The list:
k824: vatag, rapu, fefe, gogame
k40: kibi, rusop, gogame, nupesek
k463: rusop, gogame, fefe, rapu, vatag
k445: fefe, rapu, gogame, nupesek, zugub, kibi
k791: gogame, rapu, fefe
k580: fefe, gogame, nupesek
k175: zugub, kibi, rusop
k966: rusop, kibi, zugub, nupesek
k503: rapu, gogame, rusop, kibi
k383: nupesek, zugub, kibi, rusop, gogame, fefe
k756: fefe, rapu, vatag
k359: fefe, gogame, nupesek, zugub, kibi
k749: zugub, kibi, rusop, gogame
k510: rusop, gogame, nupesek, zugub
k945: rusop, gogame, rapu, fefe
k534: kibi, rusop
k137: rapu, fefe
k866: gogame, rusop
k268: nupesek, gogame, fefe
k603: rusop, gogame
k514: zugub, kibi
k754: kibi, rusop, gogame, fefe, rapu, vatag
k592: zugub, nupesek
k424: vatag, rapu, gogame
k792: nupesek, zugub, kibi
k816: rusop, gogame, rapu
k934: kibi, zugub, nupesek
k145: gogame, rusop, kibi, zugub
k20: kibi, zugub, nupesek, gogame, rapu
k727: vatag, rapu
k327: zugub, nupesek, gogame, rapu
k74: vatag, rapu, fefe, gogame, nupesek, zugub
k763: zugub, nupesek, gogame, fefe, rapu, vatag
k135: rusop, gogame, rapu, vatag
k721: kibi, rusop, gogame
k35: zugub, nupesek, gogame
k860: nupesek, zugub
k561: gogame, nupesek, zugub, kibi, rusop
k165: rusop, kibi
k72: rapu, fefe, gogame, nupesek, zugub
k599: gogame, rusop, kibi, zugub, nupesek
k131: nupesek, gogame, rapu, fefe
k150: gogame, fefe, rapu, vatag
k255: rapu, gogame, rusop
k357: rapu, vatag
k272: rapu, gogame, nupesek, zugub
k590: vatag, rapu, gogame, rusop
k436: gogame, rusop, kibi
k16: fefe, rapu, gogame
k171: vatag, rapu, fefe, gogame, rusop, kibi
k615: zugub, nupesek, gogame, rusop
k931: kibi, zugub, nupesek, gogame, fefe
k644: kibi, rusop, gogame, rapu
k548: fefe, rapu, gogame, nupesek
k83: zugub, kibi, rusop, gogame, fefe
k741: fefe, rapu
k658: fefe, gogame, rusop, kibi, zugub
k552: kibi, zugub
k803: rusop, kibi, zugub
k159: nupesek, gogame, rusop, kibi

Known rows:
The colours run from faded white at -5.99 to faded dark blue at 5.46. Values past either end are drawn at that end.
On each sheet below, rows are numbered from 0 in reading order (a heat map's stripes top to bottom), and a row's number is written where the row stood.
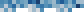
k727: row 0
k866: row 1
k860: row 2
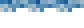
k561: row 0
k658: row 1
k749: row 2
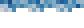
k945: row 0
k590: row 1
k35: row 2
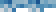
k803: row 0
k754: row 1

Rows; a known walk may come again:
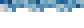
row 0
k603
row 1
k754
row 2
k35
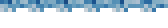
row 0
k159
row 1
k171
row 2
k644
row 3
k658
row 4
k534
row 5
k175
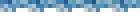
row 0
k20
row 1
k72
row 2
k445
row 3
k145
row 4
k756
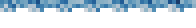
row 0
k357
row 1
k945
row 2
k552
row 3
k803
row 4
k590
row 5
k463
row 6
k866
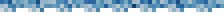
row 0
k135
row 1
k165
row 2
k727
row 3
k615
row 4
k860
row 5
k268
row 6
k16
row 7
k383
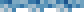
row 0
k83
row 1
k561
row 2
k150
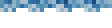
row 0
k934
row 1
k327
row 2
k816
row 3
k503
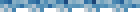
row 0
k749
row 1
k763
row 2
k721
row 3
k436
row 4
k931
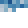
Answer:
k580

